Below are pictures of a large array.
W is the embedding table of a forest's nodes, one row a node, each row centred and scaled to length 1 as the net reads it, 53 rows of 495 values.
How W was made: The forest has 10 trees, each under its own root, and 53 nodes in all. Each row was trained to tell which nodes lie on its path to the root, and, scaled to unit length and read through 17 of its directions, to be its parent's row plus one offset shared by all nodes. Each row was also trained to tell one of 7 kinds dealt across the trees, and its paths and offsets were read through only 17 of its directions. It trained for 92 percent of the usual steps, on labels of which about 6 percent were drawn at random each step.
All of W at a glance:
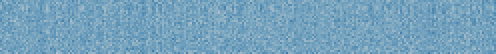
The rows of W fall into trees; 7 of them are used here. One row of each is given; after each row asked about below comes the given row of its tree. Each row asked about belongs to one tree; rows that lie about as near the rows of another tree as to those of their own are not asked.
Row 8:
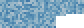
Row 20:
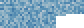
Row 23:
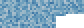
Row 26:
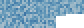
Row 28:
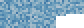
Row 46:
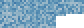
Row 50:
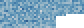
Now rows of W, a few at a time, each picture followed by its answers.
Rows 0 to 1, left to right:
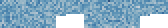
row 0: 8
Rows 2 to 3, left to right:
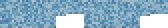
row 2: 50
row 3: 28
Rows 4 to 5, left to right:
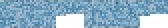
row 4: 46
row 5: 20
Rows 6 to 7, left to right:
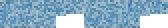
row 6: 28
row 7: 8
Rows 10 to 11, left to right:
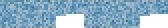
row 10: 50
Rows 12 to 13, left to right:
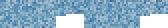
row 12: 50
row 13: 50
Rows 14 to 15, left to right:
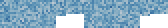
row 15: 28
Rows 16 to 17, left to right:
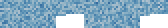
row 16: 28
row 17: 23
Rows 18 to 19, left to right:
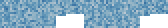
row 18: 50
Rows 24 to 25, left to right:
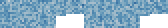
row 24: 50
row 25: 23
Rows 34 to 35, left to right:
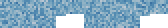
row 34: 23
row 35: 26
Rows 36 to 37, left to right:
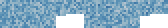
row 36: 26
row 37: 26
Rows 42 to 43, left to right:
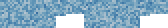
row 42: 20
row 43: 46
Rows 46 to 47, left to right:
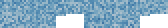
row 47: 28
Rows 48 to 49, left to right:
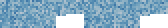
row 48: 26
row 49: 28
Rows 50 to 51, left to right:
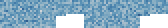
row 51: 50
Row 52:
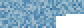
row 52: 23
